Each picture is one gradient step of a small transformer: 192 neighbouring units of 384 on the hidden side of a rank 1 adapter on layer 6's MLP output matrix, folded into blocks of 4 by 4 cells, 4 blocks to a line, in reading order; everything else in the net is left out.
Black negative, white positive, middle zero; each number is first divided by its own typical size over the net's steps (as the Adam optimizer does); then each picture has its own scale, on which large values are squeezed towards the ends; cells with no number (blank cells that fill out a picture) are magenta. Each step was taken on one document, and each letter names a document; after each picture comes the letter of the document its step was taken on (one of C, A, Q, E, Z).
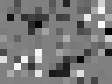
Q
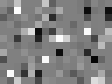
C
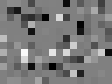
Q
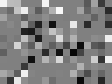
C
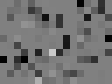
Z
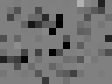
Z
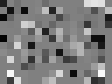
C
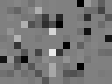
Z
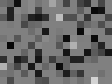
Q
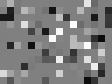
C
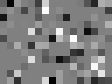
C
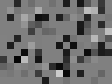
Q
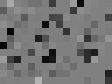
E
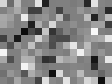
C
